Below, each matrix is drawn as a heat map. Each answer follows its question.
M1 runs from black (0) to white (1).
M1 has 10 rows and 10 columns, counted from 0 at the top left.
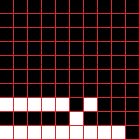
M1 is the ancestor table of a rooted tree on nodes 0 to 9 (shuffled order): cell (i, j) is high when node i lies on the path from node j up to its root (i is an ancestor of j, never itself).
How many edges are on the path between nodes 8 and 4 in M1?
3
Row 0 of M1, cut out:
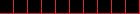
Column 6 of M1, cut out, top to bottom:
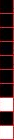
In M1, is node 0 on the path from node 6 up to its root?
no
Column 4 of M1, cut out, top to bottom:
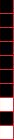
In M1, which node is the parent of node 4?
7
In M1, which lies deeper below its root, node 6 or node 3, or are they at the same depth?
the same depth
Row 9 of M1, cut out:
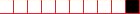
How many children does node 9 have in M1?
2
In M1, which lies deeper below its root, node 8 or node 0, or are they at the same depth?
node 0
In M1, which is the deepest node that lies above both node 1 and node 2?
7
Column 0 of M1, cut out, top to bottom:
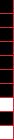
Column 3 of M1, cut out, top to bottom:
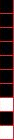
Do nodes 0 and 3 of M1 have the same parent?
yes
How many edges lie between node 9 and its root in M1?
0
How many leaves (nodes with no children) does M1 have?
7
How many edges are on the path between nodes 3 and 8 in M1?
3
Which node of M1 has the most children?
7
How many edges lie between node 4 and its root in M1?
2
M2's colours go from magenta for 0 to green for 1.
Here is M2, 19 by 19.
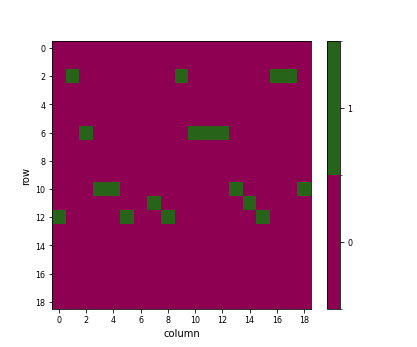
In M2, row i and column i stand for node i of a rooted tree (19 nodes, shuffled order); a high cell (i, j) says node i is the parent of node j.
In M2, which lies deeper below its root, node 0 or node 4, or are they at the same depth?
the same depth
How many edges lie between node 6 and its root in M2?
0
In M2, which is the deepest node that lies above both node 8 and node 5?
12
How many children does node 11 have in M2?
2
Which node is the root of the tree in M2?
6
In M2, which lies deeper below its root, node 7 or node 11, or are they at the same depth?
node 7
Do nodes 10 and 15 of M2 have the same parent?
no
